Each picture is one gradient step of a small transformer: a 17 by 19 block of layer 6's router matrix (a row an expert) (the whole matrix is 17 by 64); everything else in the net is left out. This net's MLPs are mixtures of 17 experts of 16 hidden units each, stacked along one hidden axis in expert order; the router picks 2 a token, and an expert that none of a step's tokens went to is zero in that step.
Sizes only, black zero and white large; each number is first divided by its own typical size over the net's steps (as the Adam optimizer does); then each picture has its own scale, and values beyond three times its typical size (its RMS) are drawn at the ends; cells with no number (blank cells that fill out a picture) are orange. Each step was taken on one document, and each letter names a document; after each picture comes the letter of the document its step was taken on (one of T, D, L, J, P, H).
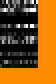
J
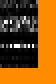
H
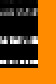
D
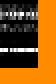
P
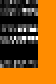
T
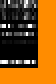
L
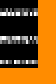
D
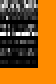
L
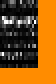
H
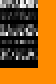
L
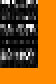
H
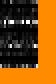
J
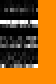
T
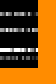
P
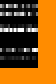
P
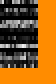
T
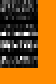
L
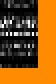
H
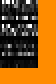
H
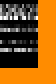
P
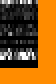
L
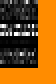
H
